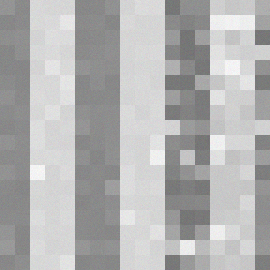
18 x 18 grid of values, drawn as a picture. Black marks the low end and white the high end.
Stripes: upright, repeating 3 times. Seam: vertical, 60% of the way across, the left part calmer. Slope: none. Average level on the scale: 70%. Histogram: two levels.
